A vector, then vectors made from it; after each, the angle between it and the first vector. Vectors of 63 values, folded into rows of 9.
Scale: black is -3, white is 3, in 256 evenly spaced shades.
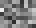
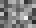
partly opposed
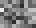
nearly parallel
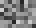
nearly parallel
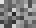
partly aligned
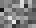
nearly opposite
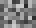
partly opposed
